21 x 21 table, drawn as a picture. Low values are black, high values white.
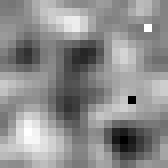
Two lone cells stand out: one far higher and one far lower than their neighbours. No row or column stands out. The halves do not mirror each other. The texture is blotchy.
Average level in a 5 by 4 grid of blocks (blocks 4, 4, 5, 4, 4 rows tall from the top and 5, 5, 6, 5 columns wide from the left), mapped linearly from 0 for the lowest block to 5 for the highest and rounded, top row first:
2533
0122
3023
4122
5410
